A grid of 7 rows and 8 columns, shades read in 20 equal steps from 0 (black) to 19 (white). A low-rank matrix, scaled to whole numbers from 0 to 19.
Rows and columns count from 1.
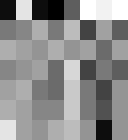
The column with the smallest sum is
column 7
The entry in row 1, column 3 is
1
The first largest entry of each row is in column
6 5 1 5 5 5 1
